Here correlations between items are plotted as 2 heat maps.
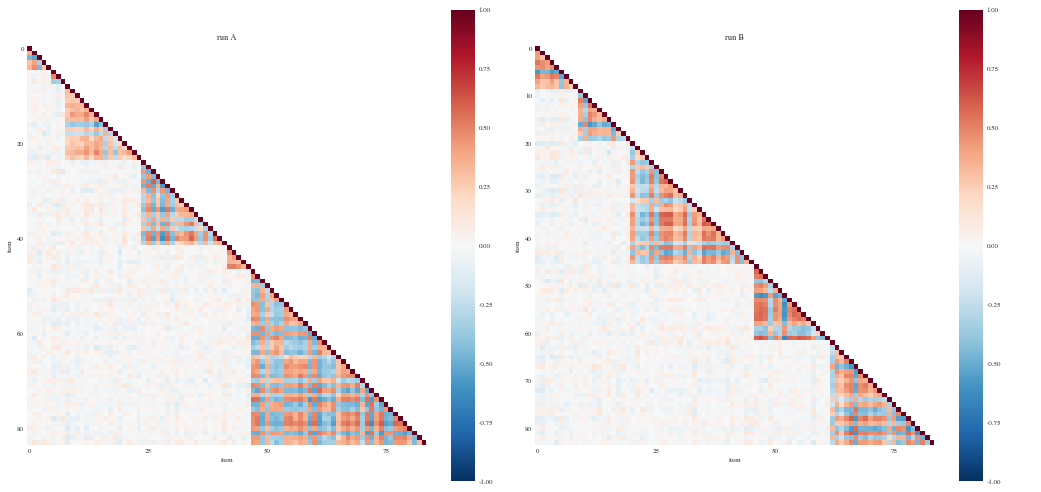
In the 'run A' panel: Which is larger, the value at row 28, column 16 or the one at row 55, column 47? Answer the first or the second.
the second
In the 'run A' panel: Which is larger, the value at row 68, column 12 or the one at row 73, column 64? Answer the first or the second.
the first
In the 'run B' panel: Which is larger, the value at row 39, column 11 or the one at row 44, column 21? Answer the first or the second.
the first
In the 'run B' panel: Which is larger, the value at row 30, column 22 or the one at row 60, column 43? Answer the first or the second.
the second
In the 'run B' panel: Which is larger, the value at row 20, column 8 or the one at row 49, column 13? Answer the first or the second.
the second
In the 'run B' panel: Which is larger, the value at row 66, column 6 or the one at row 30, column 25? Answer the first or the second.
the first
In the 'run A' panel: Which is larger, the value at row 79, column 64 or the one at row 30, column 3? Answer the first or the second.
the second
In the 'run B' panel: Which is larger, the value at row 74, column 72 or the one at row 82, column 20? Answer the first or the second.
the second
